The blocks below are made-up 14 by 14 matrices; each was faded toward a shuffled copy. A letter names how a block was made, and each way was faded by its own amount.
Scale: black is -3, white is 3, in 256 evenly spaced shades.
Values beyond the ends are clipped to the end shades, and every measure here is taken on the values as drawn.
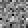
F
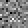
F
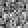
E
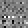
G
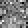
F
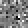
F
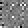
G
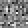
F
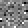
F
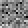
F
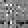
G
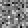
F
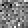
E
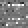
G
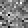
E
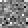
F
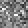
E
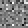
G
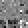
G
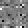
G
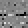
G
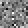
E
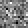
E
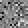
F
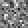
F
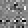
G
